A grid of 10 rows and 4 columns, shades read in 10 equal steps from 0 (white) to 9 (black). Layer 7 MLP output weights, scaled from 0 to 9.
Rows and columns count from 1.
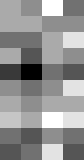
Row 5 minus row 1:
4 5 5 1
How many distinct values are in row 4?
3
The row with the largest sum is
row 5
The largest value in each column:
7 9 5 6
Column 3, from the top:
0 4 3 3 5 4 3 0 4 1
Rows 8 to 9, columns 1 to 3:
2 3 0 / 5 6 4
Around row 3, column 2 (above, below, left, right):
3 6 5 3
